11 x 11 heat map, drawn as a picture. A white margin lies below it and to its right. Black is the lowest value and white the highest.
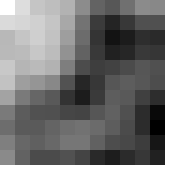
The ninth with the lowest average is the bottom right. Neither half mirrors the other. The field climbs toward the top left. No lone cell stands out from its neighbours. The top left is the ninth with the highest average.
